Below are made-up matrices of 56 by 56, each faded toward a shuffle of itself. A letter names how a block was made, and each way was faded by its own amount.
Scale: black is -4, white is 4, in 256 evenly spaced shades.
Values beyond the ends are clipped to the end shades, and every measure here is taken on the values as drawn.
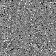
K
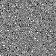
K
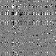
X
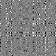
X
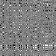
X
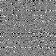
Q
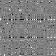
X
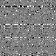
Q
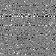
Q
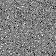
K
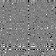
X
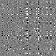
X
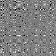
X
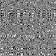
Q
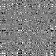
Q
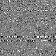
Q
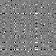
X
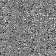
K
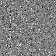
K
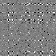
X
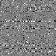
Q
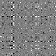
X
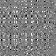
X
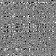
Q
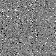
K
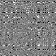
Q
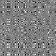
X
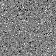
K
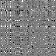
X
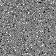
K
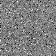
K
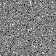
K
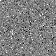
K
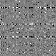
Q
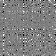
X
